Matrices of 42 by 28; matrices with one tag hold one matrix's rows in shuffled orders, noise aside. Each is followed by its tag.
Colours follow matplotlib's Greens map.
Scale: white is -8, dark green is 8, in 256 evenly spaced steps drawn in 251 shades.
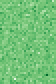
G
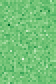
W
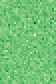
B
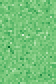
W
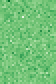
W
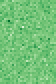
W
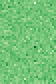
B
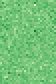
B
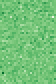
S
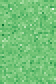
S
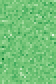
S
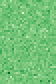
W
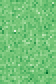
G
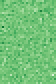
S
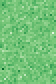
S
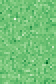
G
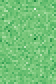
B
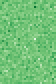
B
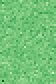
S
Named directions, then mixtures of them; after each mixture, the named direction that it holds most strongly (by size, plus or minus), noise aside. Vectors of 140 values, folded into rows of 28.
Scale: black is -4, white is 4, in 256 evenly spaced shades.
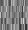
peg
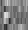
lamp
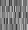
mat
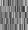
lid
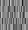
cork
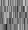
lid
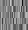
cork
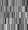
lid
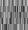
lid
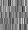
lid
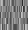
peg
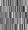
lid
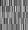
mat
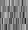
cork
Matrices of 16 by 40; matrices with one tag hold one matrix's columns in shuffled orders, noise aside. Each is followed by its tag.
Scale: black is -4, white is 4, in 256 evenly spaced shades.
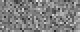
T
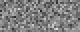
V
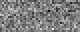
V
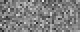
T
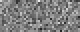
T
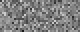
T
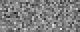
V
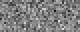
V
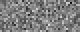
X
